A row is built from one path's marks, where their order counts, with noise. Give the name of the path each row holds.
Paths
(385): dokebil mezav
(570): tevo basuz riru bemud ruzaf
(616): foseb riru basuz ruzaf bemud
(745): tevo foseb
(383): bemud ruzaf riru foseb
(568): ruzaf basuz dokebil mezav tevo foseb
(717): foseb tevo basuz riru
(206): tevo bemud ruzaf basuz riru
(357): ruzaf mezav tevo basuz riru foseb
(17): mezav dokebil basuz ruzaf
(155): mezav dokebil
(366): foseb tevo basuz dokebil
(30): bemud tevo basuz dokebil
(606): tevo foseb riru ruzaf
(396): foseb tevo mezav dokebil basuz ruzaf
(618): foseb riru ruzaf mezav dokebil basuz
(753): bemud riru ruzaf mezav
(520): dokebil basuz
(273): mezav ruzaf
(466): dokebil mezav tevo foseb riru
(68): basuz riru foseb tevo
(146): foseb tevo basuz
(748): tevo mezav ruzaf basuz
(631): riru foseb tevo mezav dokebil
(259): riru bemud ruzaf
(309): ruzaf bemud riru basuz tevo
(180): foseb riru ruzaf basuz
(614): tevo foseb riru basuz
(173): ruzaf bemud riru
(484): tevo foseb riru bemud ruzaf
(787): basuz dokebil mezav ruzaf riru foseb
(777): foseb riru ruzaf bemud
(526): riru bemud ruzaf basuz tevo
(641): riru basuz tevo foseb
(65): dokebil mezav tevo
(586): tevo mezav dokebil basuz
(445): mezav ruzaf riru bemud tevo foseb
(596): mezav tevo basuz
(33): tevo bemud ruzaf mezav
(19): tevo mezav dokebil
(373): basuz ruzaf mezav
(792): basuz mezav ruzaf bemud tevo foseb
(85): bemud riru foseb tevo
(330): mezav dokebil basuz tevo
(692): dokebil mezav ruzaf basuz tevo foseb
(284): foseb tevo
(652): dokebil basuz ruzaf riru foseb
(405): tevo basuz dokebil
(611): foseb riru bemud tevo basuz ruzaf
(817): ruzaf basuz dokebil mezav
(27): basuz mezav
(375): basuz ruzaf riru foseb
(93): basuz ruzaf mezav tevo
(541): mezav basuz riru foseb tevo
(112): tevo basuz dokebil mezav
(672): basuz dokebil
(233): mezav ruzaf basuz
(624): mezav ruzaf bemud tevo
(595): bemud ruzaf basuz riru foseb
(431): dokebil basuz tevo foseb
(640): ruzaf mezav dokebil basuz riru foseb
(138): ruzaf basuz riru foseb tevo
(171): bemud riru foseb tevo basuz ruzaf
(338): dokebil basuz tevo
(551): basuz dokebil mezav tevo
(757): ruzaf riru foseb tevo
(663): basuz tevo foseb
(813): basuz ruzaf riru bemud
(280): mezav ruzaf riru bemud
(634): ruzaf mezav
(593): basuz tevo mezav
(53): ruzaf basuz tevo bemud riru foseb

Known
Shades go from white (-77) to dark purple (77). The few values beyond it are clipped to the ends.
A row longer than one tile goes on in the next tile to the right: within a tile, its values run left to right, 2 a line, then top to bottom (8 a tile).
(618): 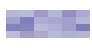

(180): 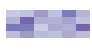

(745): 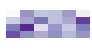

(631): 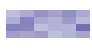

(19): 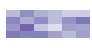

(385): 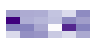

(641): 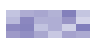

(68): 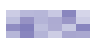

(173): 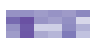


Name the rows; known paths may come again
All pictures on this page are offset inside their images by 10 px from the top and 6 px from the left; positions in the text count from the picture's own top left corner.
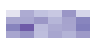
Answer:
(366)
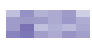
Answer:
(570)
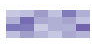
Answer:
(180)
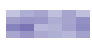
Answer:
(396)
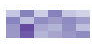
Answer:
(30)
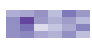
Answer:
(757)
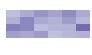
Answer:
(631)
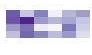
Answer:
(634)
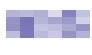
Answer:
(375)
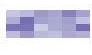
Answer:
(777)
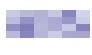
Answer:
(68)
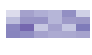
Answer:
(614)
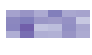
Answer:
(383)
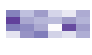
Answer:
(155)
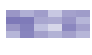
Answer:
(640)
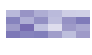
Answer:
(19)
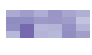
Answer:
(595)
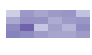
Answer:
(484)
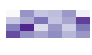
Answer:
(745)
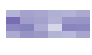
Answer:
(466)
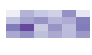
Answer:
(146)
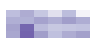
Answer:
(593)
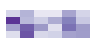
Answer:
(672)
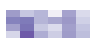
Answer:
(373)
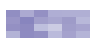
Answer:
(445)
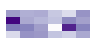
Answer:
(385)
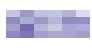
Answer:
(112)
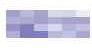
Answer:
(596)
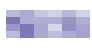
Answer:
(551)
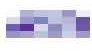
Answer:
(284)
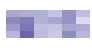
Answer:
(813)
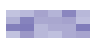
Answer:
(616)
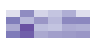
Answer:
(405)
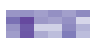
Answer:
(173)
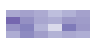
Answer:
(692)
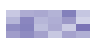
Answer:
(641)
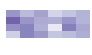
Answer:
(17)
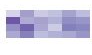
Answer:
(431)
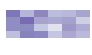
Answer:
(280)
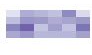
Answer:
(717)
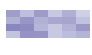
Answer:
(541)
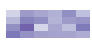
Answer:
(606)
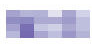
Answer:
(93)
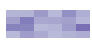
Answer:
(618)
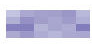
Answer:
(611)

